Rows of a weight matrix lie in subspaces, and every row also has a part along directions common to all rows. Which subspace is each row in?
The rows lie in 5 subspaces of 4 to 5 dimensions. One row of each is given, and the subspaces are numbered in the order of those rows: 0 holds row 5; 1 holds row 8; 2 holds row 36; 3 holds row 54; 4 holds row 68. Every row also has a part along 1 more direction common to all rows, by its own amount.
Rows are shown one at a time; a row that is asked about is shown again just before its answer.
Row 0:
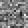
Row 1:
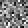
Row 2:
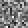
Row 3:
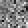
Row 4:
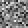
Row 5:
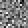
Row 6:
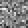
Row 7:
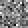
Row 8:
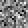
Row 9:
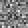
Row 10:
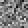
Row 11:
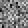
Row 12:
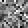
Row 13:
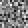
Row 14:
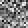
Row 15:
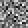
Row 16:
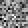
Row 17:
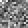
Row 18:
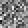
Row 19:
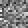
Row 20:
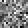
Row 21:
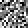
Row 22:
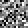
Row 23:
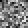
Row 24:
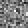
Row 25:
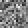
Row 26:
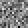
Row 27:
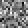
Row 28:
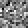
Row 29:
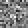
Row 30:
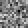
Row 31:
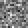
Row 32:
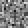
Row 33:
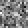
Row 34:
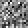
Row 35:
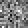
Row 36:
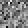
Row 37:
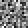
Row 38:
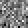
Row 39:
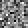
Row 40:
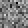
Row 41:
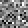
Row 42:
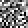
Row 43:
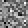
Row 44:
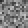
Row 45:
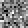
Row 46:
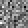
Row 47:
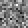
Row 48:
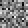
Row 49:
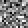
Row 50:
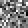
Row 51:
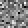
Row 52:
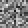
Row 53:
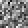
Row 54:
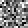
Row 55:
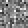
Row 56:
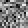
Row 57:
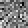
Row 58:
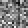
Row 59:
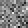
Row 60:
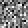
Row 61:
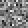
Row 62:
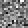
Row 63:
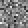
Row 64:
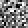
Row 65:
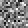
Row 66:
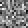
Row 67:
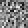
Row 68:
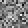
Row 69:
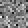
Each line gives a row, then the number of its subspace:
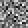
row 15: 2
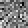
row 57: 0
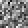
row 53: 2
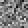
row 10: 0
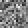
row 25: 3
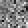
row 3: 1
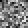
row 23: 2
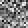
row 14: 1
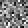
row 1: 0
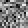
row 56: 3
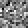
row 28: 3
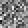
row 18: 2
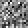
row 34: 2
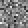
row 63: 2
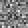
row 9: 4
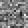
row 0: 4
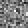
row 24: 3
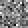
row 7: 1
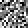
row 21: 0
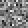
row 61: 3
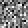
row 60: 2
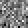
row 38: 1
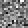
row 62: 0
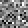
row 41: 0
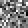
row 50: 3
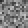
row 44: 2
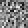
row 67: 4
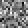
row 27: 1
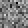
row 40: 4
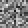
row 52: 3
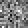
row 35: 4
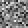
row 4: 2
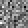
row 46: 2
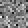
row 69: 1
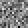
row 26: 1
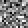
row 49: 4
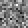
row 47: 4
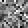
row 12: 4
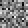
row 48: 1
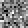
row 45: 0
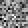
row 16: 3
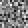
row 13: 4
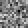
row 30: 4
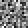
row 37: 0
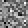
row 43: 1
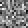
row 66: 1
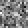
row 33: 1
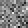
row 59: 1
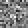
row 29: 3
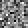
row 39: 0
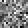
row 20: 4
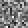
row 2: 1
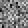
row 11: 4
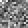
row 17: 2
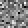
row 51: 1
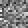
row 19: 3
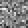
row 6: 1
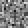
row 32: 3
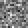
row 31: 4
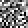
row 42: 0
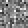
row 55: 3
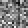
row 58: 0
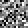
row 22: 0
